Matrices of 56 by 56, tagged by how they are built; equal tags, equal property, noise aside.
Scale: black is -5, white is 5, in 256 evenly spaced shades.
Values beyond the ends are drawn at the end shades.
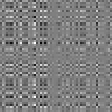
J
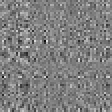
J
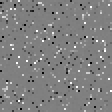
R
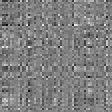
J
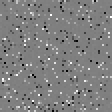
R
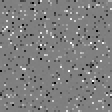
R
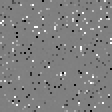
R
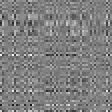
J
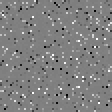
R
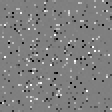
R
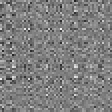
J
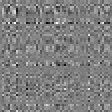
J
